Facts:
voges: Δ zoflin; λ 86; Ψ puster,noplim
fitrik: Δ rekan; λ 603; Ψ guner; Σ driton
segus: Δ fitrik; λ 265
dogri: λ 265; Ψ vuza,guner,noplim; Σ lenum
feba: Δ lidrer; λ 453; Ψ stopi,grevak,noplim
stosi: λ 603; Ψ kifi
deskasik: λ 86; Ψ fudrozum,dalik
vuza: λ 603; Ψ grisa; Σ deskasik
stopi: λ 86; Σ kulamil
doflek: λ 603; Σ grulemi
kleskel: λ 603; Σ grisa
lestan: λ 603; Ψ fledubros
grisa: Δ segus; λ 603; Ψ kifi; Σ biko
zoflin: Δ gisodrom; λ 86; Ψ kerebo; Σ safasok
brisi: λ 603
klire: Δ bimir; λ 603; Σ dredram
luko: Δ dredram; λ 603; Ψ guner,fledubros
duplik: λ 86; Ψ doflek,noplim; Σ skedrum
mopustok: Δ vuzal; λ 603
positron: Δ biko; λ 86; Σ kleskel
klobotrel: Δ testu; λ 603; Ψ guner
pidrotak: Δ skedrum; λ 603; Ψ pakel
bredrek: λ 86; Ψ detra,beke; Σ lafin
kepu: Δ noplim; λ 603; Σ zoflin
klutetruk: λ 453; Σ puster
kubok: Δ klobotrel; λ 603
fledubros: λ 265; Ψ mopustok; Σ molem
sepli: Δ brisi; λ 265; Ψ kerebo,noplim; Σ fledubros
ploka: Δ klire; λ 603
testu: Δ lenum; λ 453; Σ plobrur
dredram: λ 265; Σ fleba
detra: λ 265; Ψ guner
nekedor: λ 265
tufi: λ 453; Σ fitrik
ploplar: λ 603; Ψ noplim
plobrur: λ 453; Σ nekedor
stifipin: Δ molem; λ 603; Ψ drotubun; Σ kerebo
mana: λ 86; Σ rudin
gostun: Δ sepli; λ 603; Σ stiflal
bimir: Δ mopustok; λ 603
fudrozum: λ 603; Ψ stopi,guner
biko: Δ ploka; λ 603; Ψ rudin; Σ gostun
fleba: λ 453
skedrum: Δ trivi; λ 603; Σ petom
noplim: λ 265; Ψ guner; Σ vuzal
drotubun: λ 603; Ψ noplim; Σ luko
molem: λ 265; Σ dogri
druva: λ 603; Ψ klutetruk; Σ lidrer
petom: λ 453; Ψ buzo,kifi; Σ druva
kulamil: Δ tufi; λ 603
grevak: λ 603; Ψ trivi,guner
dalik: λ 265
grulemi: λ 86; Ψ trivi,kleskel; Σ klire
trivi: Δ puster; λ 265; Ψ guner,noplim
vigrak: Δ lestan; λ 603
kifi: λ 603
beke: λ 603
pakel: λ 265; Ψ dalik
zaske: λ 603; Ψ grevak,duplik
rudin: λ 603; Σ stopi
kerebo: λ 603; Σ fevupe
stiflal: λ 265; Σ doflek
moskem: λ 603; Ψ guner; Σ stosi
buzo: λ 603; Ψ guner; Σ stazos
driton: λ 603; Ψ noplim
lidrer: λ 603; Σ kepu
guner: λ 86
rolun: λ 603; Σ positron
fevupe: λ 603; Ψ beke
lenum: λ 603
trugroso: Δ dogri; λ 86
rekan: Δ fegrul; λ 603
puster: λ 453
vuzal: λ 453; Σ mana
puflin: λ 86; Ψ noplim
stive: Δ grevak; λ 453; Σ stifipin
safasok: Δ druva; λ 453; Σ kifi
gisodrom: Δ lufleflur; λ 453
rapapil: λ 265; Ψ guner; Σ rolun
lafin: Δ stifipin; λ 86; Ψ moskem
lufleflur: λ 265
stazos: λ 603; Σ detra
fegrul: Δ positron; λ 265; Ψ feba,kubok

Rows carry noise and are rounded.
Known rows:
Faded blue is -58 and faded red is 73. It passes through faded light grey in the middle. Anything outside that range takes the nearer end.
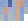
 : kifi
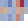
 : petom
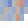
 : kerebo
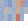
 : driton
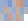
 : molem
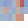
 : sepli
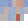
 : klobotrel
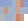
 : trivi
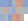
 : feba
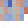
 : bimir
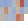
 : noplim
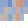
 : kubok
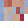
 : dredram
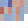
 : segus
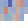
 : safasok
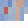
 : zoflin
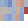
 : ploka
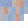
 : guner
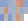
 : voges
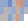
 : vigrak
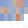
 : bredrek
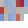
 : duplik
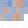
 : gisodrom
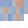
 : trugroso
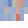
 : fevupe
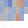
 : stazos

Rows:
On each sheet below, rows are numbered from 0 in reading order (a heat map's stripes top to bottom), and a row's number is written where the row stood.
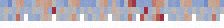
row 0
luko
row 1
klire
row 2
tufi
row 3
dalik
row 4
skedrum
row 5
rapapil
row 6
pakel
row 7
fudrozum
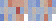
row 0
grulemi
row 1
vuza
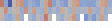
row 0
mopustok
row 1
dogri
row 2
puster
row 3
lafin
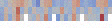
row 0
doflek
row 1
lenum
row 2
puflin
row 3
grevak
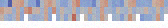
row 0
rekan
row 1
fegrul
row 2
ploplar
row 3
detra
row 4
pidrotak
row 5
deskasik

